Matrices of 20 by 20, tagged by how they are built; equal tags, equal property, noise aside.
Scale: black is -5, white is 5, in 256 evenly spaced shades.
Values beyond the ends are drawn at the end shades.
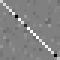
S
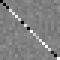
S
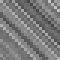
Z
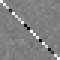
S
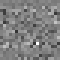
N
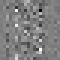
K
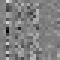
K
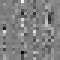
K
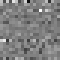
N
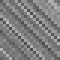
Z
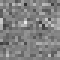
N
